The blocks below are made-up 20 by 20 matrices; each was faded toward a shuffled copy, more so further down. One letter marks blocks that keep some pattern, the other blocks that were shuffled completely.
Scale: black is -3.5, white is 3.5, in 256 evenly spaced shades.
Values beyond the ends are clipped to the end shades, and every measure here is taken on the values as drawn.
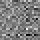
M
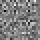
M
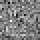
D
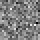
D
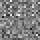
M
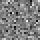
D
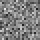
D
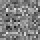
M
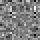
M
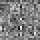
M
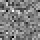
M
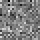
M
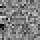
M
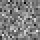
D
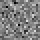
D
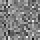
M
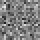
M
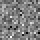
D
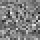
M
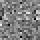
M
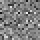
M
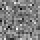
M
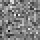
D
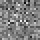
M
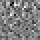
M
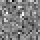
M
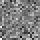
M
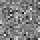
M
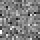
M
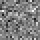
D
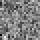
D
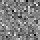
D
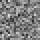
D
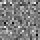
M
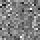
M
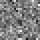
M
